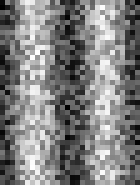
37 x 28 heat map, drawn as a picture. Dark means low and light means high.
Seam: none. Slope: none. Stripes: upright, repeating 2 times. Average level on the scale: 50%.
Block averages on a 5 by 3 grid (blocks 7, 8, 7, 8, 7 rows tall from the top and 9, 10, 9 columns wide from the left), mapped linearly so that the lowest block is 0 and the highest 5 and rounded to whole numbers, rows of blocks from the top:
514 / 404 / 405 / 514 / 505
